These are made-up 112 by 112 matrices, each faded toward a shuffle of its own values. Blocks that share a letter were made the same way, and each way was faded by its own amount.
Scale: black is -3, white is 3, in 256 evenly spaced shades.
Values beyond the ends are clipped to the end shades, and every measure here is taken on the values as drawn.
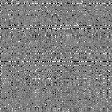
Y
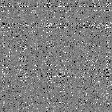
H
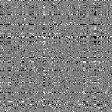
Y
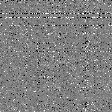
H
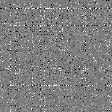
H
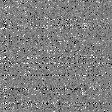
H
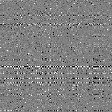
Y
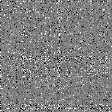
H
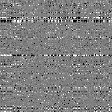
Y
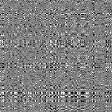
Y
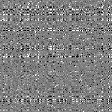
Y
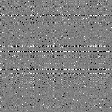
Y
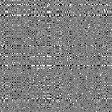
Y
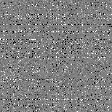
H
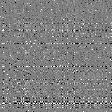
Y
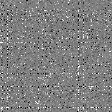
H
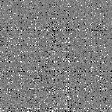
H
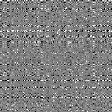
Y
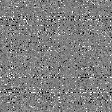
H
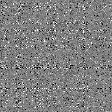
H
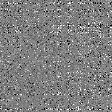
H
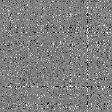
H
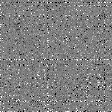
H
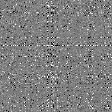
H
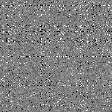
H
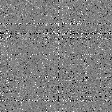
H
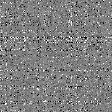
H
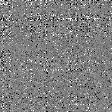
H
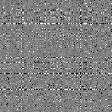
Y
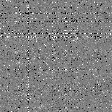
H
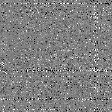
H
